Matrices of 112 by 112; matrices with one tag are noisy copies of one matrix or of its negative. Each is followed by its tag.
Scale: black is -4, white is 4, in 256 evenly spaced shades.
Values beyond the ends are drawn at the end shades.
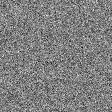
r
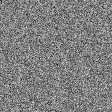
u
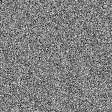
u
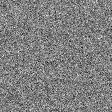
r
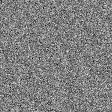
u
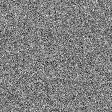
r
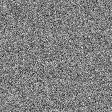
r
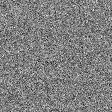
r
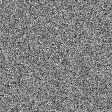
u
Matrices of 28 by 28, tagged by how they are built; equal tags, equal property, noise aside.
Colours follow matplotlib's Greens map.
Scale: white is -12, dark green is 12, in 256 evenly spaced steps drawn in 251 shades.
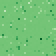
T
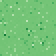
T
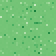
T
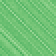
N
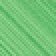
N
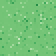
T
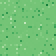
T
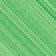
N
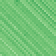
N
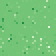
T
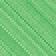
N
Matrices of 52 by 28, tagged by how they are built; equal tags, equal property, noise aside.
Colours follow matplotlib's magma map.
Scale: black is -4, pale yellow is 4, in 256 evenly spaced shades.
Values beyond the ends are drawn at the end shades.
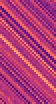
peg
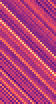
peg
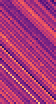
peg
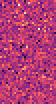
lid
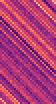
peg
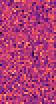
lid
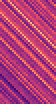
peg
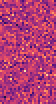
lid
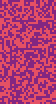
lid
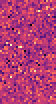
lid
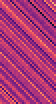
peg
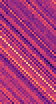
peg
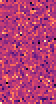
lid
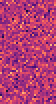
lid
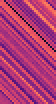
peg
